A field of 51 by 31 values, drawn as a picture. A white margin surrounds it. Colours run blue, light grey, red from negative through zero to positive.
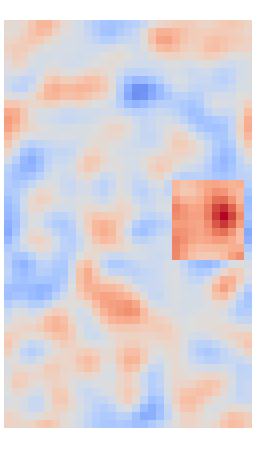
Roughest part: middle right. Ninth with the highest average: middle right. Odd patch: higher, in the middle right. Slope: none. Grain: blotchy.
